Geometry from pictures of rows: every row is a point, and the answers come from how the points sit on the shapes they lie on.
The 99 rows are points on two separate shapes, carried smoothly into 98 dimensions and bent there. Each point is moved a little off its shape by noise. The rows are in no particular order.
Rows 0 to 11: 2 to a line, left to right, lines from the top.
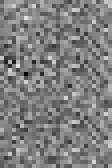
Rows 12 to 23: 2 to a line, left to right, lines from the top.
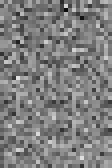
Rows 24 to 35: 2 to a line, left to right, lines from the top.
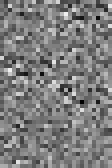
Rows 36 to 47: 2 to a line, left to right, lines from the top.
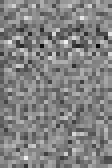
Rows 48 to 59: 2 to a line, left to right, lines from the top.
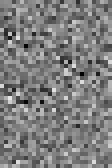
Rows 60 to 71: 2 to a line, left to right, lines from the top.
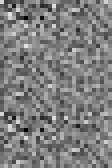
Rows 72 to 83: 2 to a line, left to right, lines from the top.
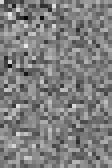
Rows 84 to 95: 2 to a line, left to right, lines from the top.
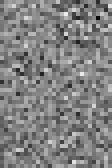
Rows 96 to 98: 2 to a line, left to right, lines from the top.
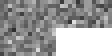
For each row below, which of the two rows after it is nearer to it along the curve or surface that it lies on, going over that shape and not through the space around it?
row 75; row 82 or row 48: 48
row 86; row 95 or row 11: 95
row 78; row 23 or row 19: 23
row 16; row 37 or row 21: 37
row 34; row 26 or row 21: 26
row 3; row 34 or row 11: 11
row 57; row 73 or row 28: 73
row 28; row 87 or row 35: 87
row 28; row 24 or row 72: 72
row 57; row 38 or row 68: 68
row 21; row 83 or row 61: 61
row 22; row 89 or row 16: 16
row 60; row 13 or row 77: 13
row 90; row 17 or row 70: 70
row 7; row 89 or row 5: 5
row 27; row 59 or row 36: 59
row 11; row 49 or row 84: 49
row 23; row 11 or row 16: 16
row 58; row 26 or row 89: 26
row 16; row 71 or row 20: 71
